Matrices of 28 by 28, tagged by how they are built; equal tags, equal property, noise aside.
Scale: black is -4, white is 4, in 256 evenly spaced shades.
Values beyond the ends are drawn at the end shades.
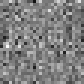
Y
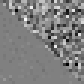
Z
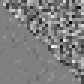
Z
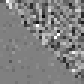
Z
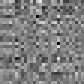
Y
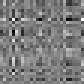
Y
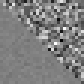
Z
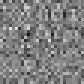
Y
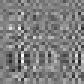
Y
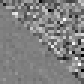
Z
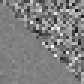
Z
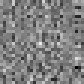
Y
